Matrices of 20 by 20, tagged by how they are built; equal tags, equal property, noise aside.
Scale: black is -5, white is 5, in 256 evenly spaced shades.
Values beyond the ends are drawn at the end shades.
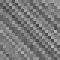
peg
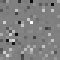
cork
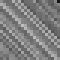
peg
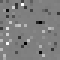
cork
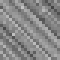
peg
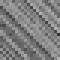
peg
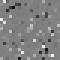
cork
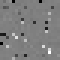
cork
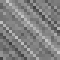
peg
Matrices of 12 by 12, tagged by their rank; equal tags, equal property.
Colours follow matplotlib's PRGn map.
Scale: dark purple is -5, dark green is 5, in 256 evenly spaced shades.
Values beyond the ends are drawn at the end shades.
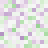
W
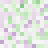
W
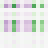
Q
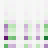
Q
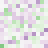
W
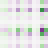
Q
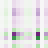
Q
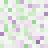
W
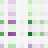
Q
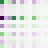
Q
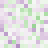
W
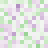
W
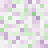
W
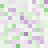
W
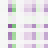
Q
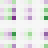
Q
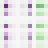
Q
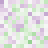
W
